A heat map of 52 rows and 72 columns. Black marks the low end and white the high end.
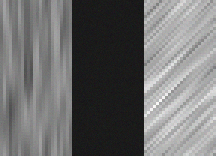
It is made of 1 by 3 panels. Panel 1,1: middling, streaked downward. Panel 1,2: very low, flat. Panel 1,3: high, slanting up to the right.
